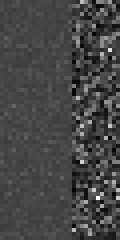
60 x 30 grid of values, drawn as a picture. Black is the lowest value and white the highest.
A vertical seam about 60% of the way across splits the table, and the left part is calmer. No regular stripes run through it. On average the colour sits 30% of the way up the scale. Most values sit low, with a long tail of high ones. No overall slope runs across the table.
